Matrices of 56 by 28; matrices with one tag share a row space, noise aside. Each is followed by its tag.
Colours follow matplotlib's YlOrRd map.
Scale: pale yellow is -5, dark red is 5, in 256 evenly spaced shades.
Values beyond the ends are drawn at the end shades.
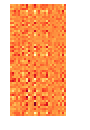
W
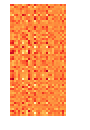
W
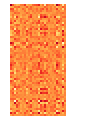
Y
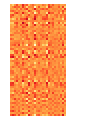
W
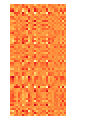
W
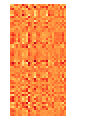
W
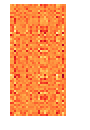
Y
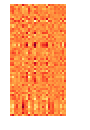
W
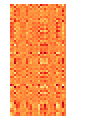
Y
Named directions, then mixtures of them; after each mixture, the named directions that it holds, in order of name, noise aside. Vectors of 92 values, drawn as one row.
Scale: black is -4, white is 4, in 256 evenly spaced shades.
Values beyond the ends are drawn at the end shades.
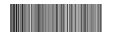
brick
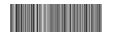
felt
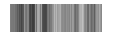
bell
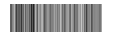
bell, felt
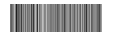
felt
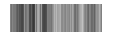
bell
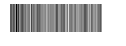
brick, felt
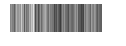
bell, felt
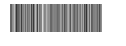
felt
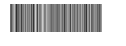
felt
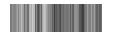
bell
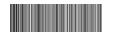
brick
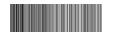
bell, brick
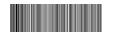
brick, felt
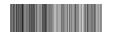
bell, brick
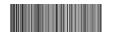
brick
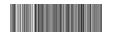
bell, felt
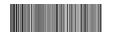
brick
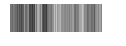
bell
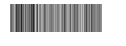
bell, felt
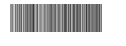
brick, felt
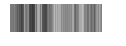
bell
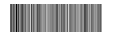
brick, felt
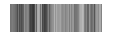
bell
